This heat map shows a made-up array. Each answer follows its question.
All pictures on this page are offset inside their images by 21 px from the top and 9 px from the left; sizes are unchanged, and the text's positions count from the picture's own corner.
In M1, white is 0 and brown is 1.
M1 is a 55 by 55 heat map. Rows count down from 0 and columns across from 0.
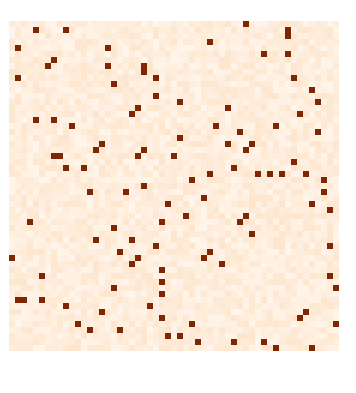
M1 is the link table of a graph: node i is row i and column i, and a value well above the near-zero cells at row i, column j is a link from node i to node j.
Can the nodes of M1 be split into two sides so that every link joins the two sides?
yes
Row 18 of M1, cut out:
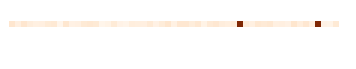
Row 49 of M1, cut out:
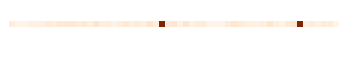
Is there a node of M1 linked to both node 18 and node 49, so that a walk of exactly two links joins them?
no
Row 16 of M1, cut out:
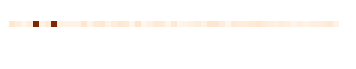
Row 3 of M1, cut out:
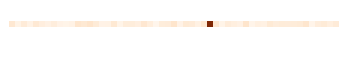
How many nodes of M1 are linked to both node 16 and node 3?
0
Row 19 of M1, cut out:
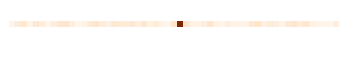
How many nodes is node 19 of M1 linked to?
1
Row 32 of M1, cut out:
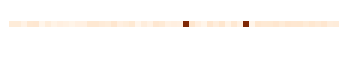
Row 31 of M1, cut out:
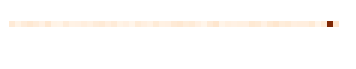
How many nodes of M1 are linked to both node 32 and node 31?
0
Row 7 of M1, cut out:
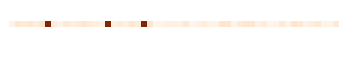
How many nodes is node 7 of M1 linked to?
3
